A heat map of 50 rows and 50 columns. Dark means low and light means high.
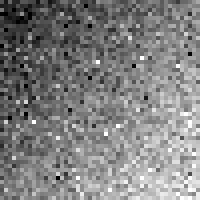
Odd rows or columns: none. Stripes: none. Slope: up to the bottom right. Mirror symmetry: none. Ninth with the highest average: bottom right. Grain: fine.
